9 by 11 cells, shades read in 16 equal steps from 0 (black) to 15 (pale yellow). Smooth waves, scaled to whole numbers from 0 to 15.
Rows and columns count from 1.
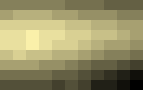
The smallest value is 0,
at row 9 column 11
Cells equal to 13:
10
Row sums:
79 106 131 142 135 113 84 55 38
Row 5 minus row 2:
4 3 4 3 3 3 3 2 1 2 1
